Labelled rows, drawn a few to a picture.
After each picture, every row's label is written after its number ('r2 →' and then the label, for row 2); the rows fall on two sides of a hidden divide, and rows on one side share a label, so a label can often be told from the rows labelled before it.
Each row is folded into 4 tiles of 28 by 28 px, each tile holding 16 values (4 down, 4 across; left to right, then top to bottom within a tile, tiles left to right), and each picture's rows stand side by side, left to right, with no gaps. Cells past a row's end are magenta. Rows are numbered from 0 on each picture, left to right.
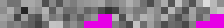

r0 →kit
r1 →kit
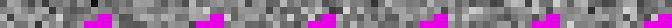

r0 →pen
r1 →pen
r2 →pen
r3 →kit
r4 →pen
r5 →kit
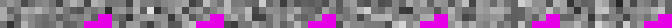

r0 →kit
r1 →kit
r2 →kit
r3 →pen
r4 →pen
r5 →kit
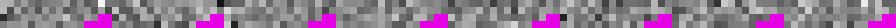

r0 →kit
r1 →kit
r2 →kit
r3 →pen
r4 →pen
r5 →kit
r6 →pen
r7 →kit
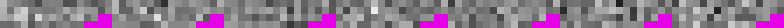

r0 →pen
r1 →pen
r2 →kit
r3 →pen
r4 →pen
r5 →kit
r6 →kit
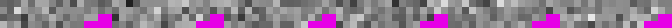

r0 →kit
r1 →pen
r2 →kit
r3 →kit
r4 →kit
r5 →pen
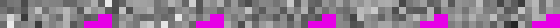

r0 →pen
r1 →kit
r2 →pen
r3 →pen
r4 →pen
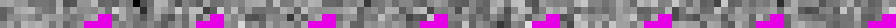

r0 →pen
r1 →kit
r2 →kit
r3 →kit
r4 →kit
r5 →kit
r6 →kit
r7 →kit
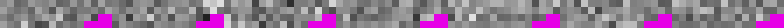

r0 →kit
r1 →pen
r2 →pen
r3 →kit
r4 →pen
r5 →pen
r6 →kit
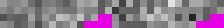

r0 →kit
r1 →pen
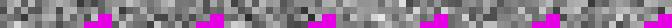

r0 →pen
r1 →pen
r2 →kit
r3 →pen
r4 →kit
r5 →kit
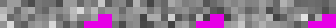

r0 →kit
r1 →pen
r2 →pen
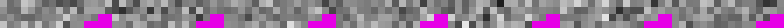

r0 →kit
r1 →pen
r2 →pen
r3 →kit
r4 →pen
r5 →pen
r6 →pen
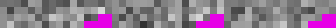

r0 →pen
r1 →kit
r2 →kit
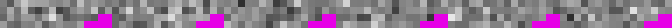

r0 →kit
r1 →pen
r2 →pen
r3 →pen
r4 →kit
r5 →pen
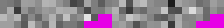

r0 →kit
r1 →kit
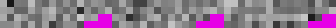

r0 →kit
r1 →pen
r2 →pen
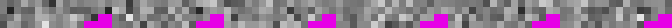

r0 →pen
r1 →kit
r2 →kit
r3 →pen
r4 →kit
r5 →kit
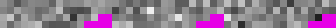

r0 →kit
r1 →kit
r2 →pen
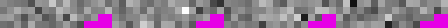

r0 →kit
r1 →kit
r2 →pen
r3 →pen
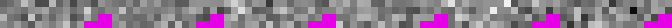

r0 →kit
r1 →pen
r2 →pen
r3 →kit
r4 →pen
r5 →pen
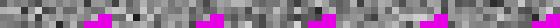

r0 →kit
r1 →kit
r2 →kit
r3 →kit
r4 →pen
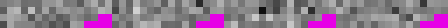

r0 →pen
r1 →pen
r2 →pen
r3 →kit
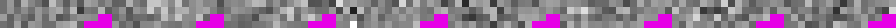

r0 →kit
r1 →kit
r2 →kit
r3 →kit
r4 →kit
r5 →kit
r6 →kit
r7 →kit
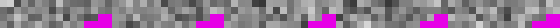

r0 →pen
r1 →pen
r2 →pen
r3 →kit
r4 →pen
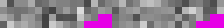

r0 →kit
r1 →pen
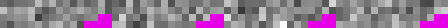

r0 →kit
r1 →kit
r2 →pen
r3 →kit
